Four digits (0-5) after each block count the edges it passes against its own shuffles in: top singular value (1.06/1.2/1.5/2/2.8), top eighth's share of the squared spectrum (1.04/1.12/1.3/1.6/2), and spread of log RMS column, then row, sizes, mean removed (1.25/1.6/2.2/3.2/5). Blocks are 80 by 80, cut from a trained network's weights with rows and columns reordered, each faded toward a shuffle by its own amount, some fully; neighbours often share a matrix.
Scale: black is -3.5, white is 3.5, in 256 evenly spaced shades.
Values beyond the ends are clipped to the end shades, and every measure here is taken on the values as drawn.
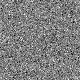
0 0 0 0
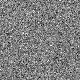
0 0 0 0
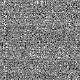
2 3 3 1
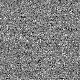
1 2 1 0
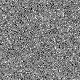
0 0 0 0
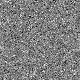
0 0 0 0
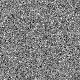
0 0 0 0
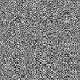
4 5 3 2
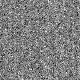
1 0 0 0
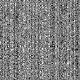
4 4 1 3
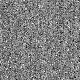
1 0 0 0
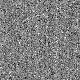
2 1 0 0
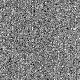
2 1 0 0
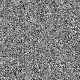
1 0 0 0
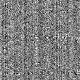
3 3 1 2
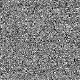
2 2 2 1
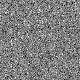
1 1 1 0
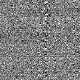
2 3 2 1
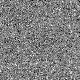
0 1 1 0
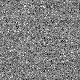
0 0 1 0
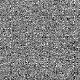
2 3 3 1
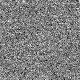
0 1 0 0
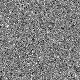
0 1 0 0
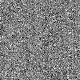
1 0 0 0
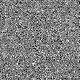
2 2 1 0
